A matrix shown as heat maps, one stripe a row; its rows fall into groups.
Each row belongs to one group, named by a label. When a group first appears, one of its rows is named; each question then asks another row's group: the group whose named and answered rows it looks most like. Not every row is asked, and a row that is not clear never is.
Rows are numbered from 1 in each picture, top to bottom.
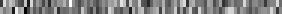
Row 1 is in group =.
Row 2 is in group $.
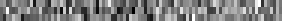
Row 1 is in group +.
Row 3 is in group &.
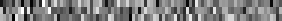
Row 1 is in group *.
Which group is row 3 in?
$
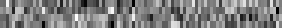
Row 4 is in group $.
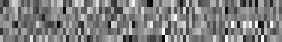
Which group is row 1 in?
&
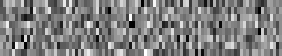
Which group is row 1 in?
=
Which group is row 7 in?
$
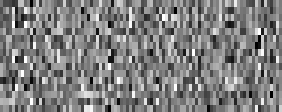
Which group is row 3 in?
&
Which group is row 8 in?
&
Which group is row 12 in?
*
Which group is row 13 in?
$
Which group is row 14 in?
&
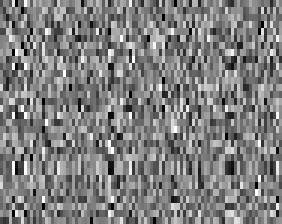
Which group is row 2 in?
*
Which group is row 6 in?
=
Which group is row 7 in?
*
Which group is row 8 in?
$
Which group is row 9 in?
&
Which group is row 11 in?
*
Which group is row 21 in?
+
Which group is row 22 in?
$
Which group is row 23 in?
*
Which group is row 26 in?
+
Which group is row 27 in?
+
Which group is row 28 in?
+
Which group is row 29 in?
$
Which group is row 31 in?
$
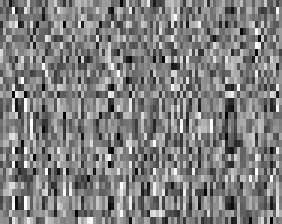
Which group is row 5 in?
+
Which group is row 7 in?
+
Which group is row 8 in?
+
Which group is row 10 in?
$
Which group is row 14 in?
$
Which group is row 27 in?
=
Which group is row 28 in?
=
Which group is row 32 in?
&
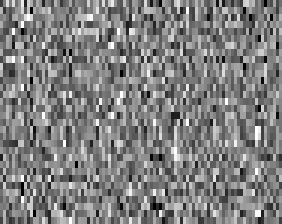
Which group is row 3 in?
&
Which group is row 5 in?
&
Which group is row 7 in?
$
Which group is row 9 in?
=
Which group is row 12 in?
*
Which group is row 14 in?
=
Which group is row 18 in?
=
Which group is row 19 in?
+
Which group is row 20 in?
+
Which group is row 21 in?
*
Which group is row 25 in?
+
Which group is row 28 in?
*
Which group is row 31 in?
+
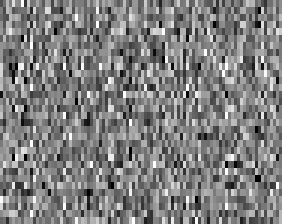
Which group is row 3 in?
&
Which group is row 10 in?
*
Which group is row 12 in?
$
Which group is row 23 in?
$
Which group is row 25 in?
*
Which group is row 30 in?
*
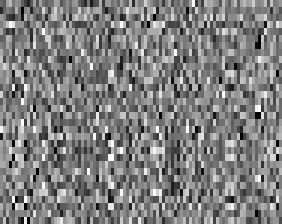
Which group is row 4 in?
=
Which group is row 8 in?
$
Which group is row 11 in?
$
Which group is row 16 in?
+
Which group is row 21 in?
$
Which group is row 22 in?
=
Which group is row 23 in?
$
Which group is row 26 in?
+
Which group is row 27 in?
$
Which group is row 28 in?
=
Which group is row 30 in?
$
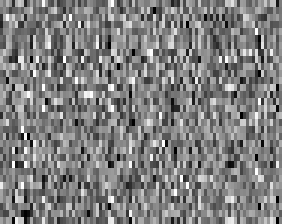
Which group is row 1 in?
$
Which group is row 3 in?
=
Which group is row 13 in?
$
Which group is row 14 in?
&
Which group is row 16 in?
$
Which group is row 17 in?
+
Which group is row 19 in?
*
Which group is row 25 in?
+
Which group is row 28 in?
$
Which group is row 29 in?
$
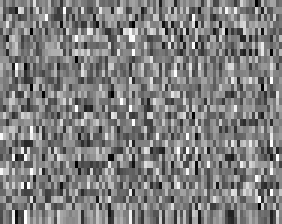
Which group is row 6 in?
&
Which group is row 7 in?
&
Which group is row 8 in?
&
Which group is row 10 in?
$
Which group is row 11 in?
$
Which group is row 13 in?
*
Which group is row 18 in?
&
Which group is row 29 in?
+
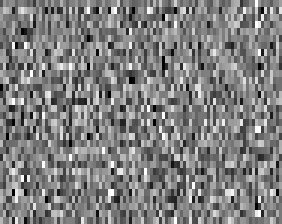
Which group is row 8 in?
+
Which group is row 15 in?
=
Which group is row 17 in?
*
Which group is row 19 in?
+
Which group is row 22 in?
&
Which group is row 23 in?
=
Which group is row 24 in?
$
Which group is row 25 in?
&
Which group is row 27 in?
&
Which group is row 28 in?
$
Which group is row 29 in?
+
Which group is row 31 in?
+
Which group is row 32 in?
$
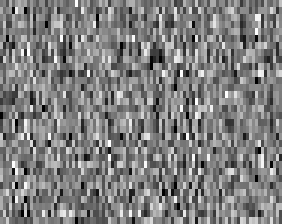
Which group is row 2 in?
$
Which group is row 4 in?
+
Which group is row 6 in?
&
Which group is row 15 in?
*
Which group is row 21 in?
+
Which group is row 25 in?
$
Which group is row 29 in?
$
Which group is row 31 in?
=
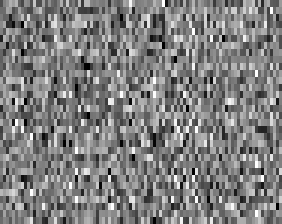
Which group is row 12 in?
=
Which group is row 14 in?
=
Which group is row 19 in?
=
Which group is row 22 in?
&
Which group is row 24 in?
+
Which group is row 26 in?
&
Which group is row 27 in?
=
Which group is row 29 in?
&
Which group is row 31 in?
+
